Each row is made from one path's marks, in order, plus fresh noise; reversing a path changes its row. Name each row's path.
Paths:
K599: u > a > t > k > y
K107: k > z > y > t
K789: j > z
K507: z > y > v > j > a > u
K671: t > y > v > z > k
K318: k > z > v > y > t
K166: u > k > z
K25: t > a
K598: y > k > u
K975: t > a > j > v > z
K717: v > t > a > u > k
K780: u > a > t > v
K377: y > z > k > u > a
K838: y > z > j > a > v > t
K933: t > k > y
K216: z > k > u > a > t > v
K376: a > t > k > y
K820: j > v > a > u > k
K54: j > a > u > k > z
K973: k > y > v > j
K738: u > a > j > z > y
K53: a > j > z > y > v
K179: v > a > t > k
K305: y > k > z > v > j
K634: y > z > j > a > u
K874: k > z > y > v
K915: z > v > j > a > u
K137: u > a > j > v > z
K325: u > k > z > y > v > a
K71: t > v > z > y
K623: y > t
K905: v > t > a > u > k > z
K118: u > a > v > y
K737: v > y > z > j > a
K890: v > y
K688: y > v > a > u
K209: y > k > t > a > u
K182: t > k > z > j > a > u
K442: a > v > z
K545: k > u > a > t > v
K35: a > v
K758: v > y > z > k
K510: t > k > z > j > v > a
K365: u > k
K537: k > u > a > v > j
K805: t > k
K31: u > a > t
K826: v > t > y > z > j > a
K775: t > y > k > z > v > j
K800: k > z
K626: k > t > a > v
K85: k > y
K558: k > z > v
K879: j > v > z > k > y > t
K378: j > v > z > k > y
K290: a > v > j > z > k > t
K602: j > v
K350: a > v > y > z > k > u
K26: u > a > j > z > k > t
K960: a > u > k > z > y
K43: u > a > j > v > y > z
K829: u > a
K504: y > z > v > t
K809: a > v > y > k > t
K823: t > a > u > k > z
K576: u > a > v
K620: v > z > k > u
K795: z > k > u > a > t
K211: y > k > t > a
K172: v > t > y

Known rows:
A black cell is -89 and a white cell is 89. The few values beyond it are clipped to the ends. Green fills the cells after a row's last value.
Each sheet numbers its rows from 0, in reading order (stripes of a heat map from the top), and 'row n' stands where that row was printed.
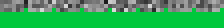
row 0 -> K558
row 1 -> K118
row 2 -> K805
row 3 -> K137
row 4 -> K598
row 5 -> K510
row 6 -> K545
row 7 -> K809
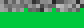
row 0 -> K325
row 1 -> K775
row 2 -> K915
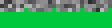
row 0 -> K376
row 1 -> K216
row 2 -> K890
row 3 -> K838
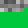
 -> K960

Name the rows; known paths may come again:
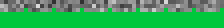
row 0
K507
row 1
K805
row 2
K671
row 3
K25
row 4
K890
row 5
K118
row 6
K795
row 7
K537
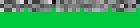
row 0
K85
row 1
K973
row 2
K325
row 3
K35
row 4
K933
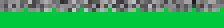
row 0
K545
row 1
K809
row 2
K53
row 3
K209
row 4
K211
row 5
K626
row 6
K758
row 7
K179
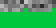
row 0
K43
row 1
K172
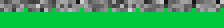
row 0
K826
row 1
K510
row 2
K780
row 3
K504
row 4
K376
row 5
K305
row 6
K558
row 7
K137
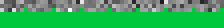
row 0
K598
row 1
K216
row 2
K829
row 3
K442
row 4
K915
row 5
K31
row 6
K717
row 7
K838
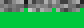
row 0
K874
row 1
K960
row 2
K107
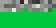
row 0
K576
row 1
K54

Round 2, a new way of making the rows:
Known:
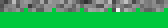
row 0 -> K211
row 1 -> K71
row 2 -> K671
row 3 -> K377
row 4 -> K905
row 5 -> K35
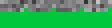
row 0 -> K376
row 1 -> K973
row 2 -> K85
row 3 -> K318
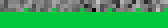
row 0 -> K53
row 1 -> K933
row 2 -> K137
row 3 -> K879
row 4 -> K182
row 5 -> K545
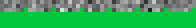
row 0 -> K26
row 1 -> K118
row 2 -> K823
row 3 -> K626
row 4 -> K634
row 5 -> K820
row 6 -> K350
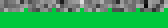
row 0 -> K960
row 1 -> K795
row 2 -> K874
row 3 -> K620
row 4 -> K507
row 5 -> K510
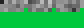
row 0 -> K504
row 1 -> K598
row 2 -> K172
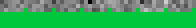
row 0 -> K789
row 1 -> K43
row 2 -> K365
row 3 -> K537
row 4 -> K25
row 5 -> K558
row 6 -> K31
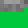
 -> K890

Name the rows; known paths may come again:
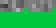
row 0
K290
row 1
K829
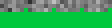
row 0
K602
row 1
K634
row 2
K31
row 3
K738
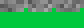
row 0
K442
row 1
K789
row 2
K805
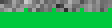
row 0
K800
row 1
K975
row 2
K378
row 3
K576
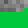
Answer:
K85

